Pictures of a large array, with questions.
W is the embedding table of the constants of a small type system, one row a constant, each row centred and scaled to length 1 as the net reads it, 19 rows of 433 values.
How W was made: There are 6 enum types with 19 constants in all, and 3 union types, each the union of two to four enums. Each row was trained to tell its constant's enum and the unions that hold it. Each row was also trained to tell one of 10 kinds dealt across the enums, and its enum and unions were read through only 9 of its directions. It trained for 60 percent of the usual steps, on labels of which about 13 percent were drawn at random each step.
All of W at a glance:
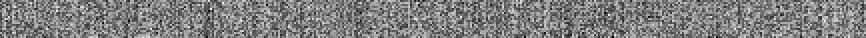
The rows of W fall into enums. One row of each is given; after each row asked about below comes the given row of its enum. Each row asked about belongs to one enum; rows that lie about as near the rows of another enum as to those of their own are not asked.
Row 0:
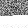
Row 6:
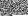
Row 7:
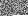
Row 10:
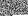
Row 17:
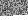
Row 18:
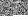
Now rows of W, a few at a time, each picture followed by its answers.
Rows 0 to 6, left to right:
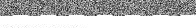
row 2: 17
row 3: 10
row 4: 17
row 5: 18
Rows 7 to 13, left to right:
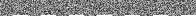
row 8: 17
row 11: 18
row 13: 18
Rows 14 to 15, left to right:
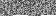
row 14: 0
